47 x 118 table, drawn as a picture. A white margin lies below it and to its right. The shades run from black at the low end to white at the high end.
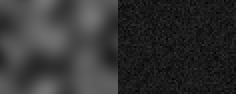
The table splits into one row of 2 panels. Panel 1,1: low, smooth. Panel 1,2: very low, fine-grained, faint in contrast.
